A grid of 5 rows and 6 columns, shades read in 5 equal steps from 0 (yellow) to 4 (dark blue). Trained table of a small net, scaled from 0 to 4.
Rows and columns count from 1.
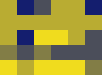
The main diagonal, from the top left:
1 1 0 3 0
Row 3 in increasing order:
0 0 1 1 3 4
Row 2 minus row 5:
1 0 1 1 1 -1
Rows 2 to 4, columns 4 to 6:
1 1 1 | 0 1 3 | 3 3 3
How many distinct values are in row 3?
4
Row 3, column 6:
3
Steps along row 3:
up down same up up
